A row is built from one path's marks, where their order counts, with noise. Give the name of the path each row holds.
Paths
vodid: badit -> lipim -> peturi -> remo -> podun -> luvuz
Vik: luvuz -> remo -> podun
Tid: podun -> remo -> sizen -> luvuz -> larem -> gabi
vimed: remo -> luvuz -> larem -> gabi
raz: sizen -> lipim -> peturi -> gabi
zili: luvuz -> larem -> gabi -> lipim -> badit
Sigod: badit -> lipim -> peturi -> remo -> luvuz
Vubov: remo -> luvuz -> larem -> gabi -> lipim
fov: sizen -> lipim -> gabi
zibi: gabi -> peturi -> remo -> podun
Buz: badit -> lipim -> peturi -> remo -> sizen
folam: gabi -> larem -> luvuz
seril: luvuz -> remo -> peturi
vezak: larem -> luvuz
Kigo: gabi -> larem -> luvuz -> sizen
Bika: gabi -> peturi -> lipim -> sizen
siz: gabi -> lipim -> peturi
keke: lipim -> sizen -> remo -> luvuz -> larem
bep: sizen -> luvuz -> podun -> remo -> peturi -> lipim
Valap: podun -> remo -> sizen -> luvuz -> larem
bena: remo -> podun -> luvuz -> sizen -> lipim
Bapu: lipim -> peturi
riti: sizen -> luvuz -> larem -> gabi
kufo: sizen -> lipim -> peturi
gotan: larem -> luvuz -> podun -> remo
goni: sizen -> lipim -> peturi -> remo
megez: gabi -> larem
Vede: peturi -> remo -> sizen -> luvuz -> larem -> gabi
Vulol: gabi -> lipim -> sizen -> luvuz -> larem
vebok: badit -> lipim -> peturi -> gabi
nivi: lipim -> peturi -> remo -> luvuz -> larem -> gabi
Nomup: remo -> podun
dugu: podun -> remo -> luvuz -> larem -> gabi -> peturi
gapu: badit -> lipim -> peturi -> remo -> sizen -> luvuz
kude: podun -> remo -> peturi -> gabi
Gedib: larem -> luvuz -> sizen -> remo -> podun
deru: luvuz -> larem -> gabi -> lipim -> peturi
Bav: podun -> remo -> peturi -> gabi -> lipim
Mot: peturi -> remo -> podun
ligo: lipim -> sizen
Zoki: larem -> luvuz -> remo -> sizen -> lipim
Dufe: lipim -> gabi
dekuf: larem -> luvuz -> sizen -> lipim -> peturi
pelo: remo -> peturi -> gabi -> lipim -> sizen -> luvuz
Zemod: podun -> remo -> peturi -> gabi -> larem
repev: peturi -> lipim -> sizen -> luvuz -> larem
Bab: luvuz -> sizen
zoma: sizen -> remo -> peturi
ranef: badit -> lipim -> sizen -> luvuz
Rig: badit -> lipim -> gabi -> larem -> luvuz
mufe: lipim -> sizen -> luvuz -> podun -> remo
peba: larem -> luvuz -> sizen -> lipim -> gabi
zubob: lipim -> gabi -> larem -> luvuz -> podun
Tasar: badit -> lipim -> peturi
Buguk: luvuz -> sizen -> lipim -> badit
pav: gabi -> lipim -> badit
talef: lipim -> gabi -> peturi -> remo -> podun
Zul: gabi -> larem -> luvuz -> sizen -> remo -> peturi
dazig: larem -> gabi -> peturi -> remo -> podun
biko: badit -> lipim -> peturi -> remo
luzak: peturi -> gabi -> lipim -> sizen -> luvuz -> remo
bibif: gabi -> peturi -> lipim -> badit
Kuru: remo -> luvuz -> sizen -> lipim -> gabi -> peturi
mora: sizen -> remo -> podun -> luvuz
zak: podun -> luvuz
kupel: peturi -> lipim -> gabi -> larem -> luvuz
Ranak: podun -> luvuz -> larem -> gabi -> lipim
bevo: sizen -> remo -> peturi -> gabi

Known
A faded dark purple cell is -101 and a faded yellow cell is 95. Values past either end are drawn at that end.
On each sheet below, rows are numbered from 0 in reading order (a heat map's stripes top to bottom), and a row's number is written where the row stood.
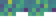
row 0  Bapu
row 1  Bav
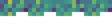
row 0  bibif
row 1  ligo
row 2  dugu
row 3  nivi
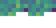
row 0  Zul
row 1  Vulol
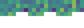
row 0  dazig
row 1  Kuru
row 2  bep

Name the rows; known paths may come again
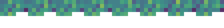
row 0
nivi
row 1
seril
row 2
keke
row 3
kude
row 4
Bab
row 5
repev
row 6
Dufe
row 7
Rig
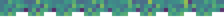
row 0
Vulol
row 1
luzak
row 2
Zul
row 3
Mot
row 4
Zoki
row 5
talef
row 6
Tid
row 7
dekuf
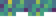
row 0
vebok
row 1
Bika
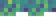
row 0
goni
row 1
Kuru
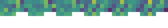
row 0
bena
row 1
gotan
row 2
zak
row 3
raz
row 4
gapu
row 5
bibif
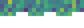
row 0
Bapu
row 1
Buguk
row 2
bep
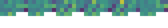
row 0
megez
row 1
folam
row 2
bevo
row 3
fov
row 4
biko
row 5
vezak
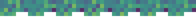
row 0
mufe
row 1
Kigo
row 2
zibi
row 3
pelo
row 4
deru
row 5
dazig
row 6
Vubov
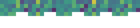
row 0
dugu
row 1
siz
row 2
Ranak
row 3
Tasar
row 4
Bav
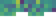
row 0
Valap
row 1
ligo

